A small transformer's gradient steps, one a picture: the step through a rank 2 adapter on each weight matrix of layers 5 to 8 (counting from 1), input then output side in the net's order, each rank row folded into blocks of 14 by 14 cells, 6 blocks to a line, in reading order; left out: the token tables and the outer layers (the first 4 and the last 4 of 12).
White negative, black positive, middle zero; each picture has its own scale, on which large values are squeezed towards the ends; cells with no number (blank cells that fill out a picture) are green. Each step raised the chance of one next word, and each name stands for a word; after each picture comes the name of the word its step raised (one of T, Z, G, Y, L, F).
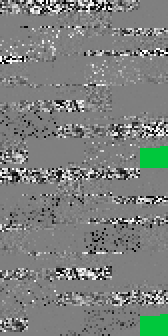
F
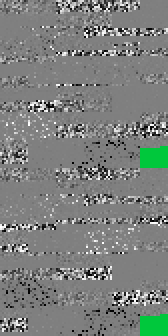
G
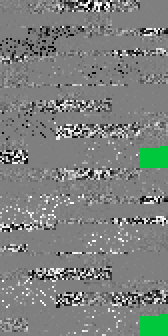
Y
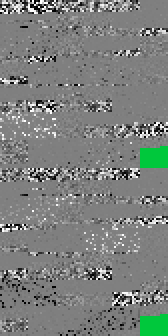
G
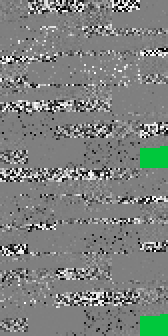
F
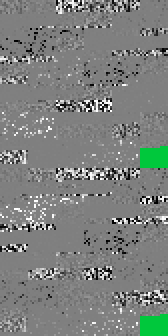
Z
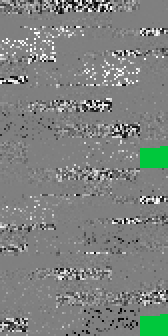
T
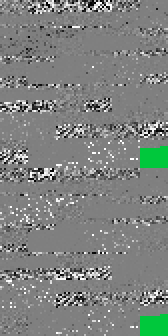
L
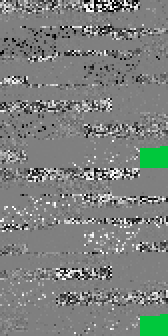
Y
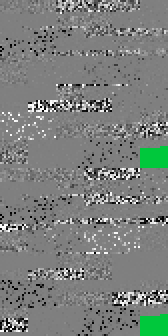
G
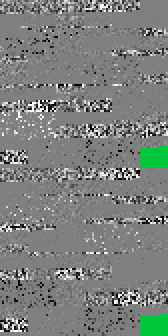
G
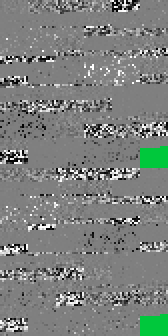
F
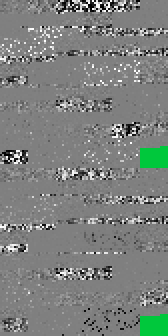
T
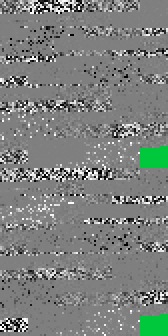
Z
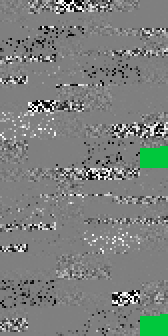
G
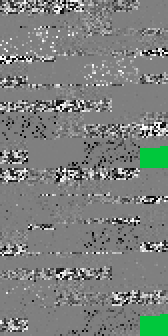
F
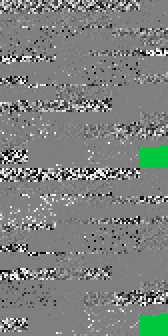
Z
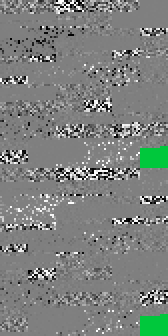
Z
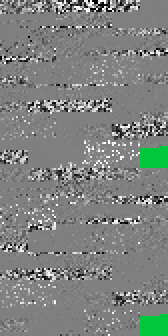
L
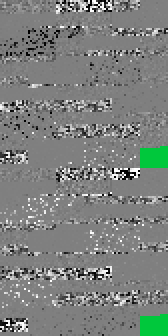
Y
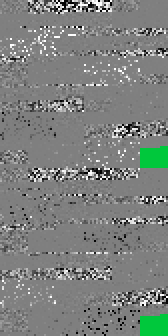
T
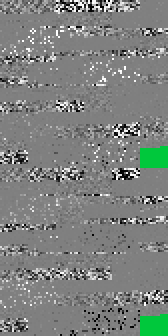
T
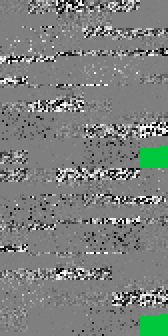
F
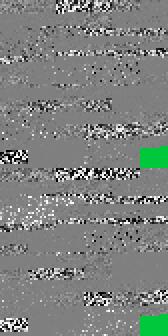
Z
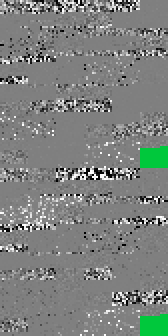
Z
